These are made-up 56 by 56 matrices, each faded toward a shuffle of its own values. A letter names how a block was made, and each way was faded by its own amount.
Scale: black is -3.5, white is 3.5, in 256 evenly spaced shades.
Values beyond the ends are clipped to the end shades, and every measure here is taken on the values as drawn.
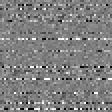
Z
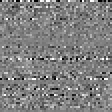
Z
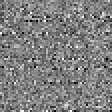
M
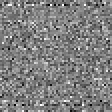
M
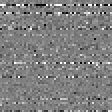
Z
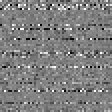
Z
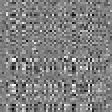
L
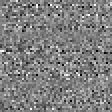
M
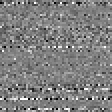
Z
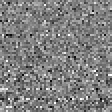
M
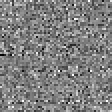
M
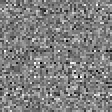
M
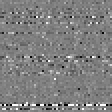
Z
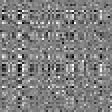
L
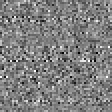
M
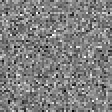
M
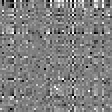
L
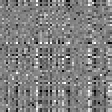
L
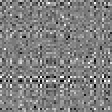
L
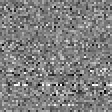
M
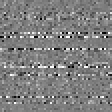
Z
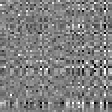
L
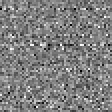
M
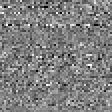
M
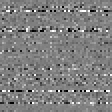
Z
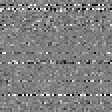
Z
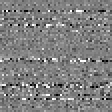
Z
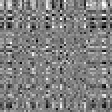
L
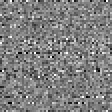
M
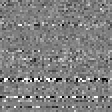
Z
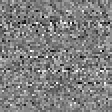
M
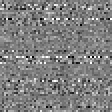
Z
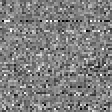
M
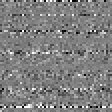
Z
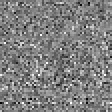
M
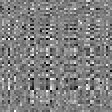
L
